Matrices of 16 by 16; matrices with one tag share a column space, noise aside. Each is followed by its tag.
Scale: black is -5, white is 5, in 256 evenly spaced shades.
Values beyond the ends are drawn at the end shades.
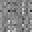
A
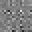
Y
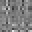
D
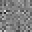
Y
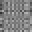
A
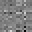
Y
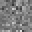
D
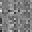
A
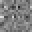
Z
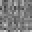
D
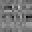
Z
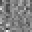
D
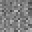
A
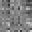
D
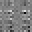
Y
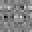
Z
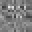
Z
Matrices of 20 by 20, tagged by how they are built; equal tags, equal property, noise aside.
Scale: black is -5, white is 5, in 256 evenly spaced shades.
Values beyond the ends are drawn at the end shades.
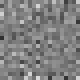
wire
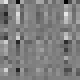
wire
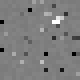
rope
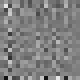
wire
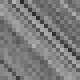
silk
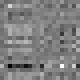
wire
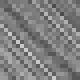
silk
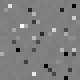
rope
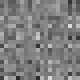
wire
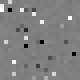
rope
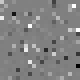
rope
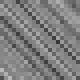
silk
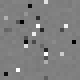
rope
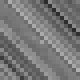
silk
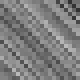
silk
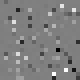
rope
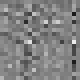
wire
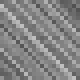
silk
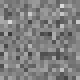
wire
